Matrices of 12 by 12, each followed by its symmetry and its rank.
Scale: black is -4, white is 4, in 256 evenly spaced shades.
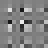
symmetric, rank one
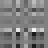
neither, rank one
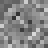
symmetric, full rank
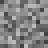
neither, full rank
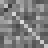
symmetric, full rank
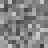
neither, full rank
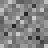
symmetric, full rank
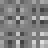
symmetric, rank one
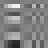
neither, rank one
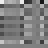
neither, rank one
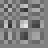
symmetric, rank one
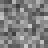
neither, full rank
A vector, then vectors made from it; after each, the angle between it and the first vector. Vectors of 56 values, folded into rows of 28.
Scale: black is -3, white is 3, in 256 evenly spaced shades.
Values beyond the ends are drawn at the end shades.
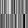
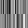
nearly opposite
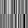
nearly parallel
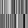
nearly parallel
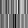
orthogonal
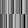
partly aligned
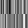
nearly opposite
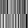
orthogonal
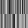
partly opposed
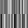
partly aligned
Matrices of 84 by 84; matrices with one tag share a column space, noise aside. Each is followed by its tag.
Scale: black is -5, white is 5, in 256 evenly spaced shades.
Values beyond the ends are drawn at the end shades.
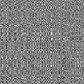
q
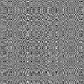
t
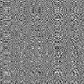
t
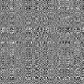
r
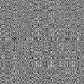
q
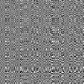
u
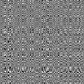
u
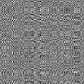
t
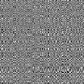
u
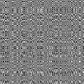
t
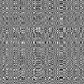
r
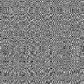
t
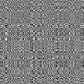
q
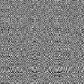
u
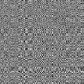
u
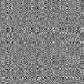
r
